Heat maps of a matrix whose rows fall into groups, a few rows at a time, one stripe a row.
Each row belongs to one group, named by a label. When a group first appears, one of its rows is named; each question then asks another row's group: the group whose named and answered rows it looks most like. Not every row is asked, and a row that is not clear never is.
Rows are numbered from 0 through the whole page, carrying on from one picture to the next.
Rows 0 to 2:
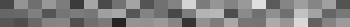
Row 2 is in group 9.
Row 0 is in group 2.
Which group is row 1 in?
9
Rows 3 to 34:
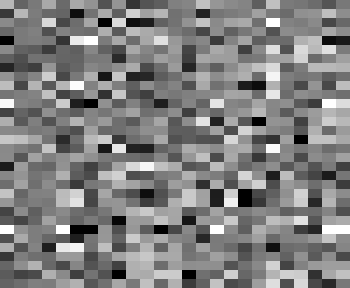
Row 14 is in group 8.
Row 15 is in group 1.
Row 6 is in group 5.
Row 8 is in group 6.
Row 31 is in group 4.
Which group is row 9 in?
9
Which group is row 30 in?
5
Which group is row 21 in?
4
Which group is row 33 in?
9
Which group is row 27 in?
9
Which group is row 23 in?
2
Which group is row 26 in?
4
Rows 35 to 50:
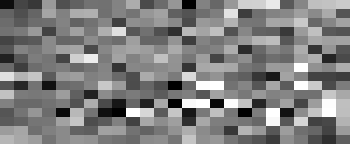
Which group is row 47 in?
6
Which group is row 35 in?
1
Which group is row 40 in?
4
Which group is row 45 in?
8
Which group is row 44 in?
9
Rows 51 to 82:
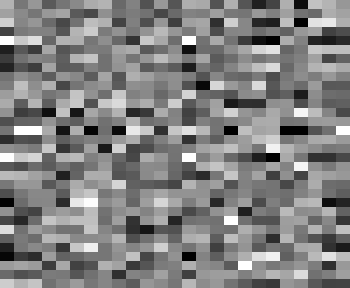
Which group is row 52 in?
8
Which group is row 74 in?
6
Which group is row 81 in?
9
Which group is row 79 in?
1
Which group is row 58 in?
1
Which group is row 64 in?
1
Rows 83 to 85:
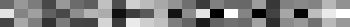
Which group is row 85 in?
5
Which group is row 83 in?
5
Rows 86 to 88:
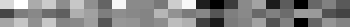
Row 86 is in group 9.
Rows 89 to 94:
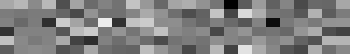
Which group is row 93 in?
8
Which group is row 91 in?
5
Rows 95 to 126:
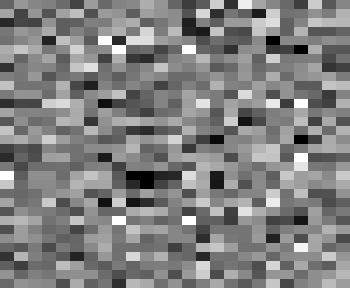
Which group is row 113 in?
9
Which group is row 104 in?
8
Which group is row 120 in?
5
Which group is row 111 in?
1
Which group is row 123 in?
5
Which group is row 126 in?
6
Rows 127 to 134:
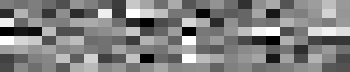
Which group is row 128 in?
5
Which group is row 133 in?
2
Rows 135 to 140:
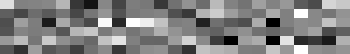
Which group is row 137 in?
5
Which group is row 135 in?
8
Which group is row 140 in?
9
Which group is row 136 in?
9
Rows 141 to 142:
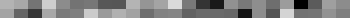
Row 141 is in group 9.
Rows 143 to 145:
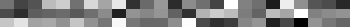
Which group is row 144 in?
9
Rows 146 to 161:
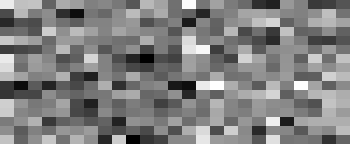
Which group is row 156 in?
1
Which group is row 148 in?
1
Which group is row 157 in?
8
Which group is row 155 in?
9
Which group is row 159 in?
6
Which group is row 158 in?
8
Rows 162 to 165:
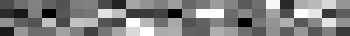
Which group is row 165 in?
4
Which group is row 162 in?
6
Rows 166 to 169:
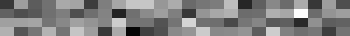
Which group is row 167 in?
9
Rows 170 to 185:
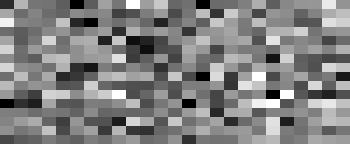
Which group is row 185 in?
1
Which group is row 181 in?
1
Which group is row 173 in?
9
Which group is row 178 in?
2
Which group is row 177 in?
8
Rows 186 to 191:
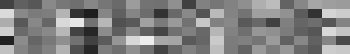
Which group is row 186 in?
1
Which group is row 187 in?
8
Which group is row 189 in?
8
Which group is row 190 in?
4
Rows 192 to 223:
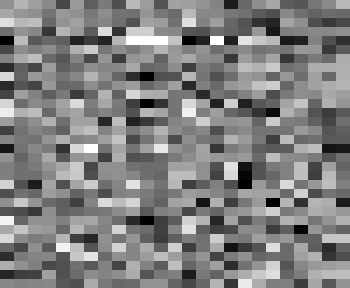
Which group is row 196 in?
4
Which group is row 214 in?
2
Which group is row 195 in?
5
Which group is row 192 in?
6
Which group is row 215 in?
1
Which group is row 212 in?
6
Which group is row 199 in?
1
